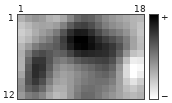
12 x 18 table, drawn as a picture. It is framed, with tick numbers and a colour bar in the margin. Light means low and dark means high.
On average the colour sits 50% of the way up the scale. There are no regular stripes. The histogram is bell-shaped. The bottom middle is the smoothest part.
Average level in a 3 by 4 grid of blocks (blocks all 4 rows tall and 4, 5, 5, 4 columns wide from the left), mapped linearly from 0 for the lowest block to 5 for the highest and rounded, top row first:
1 3 4 1
3 4 5 1
3 2 3 0
